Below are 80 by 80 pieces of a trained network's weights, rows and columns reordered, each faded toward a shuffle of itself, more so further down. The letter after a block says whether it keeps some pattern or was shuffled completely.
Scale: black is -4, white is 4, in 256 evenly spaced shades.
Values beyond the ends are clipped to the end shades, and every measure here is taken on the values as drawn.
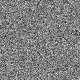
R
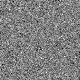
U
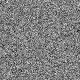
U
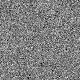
U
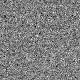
U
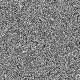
R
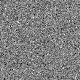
U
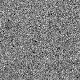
U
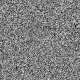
R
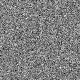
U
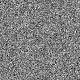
U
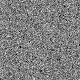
R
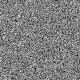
R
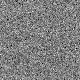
R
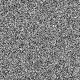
R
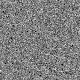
R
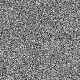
R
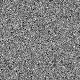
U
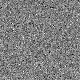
R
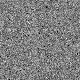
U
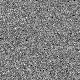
U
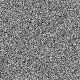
R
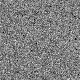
U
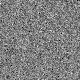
R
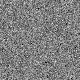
R
